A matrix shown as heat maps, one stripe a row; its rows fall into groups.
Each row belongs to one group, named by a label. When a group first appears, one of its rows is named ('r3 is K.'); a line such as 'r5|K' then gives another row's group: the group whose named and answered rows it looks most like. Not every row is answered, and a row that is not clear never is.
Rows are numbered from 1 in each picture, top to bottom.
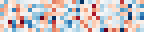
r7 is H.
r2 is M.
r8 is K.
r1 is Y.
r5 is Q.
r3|H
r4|M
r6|H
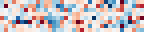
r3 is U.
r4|Q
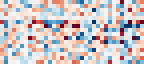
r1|Y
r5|U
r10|U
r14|H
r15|Y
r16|Q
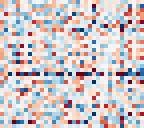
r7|K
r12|H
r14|H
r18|M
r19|U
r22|U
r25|M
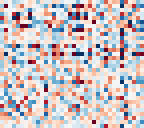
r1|K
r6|M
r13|K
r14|Y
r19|H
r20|Q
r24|Q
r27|H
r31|M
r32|K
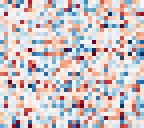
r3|U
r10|Y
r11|M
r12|Y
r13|U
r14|M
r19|H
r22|H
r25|Q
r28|U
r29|U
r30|K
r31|H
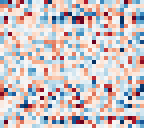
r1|H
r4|U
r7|K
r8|Y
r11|M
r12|H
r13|K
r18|H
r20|M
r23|Q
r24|H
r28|U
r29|Q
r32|M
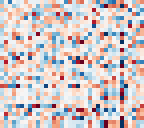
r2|K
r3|M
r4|U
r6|M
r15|H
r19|Y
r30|Y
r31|K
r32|K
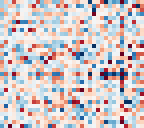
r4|M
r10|K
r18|K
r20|K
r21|Y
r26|Q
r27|Y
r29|U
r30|Y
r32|H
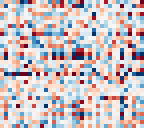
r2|Y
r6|U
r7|H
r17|U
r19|Q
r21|U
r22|M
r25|K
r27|H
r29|Y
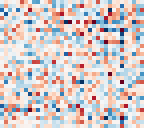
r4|Q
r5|K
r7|H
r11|K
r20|Q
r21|Y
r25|M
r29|U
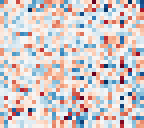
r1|M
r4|Y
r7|Y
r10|K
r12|U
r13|Q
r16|Y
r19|M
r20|Y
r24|Q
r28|H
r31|Y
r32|Y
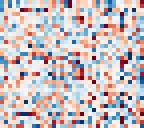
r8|U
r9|U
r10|M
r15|M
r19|Q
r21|M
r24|K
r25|M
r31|Y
